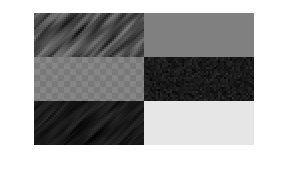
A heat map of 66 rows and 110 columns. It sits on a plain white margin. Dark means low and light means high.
The table splits into 3 rows of 2 panels. Panel 1,1: low, slanting up to the right. Panel 1,2: middling, flat. Panel 2,1: middling, checkered, faint in contrast. Panel 2,2: very low, fine-grained, faint in contrast. Panel 3,1: very low, slanting up to the right, faint in contrast. Panel 3,2: very high, flat.
